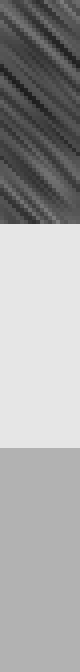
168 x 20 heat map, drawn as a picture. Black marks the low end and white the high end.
The table splits into 3 rows of 1 panel. Panel 1,1: low, slanting down to the right. Panel 2,1: very high, flat. Panel 3,1: high, flat.
